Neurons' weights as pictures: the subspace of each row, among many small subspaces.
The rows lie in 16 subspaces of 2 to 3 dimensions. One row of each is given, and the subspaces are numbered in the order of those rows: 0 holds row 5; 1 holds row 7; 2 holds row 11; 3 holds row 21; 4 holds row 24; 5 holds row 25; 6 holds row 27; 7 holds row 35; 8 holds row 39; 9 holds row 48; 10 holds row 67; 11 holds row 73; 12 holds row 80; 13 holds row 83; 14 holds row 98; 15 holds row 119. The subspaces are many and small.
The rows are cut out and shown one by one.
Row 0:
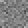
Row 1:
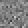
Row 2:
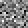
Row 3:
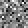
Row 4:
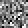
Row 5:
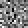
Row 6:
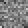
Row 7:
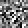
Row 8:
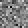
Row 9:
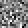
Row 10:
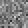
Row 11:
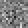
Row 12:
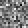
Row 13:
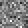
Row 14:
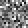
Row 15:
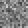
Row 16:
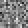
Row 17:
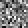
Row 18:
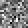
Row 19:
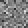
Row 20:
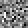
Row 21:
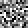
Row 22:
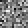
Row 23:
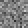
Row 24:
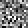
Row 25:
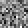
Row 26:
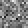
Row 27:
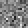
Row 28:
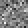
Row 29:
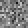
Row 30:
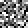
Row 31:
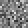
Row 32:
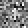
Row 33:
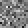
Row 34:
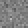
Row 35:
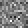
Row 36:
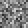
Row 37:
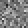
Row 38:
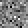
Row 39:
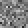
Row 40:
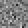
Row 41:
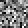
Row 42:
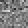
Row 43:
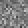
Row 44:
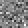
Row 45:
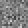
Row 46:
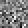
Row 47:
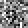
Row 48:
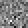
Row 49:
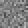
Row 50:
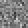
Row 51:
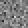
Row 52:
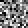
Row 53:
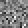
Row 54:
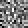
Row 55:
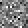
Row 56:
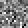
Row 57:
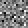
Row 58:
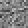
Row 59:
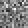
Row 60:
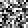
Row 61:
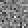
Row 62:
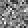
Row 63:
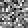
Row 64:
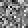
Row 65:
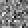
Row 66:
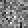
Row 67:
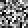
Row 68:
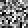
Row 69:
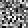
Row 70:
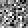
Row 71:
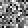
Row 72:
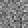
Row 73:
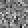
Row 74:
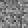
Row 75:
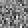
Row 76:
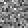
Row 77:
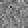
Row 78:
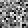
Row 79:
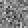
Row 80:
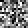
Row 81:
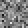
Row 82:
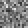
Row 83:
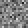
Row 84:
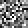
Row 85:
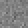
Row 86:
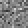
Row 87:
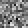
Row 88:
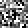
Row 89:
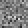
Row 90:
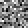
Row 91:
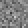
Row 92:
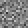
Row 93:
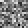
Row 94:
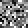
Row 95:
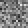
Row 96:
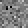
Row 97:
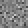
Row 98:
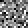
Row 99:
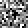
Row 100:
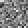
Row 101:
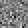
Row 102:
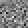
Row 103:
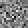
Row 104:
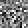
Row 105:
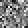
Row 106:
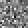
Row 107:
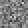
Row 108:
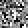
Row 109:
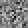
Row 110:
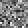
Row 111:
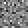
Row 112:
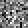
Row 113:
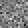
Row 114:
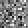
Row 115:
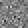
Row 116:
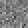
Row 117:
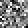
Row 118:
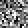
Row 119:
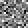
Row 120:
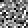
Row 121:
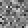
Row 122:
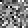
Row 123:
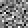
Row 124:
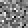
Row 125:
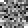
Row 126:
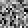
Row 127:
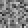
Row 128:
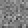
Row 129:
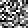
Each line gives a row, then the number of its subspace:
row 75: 5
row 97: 14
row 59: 6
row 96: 7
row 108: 11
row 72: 12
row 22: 0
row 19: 15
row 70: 6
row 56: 10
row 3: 13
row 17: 4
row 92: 14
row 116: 10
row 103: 3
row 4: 9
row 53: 10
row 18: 6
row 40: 13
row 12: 5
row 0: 15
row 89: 4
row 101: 13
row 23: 12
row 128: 4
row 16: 11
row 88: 11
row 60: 2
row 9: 13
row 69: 4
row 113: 15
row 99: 11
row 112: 2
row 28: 5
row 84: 3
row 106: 0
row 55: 7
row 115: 7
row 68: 10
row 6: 15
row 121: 8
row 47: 2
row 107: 13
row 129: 14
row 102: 14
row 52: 3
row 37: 11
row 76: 1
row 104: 1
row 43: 5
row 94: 8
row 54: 0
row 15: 6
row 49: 3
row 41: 10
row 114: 6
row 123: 15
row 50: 11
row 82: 6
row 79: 2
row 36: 2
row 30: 14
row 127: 11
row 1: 9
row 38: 7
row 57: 14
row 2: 14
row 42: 0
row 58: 0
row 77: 7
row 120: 14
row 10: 9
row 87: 8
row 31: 12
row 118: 11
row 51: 3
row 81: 6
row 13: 7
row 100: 3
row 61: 1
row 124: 3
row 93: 12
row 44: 15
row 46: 10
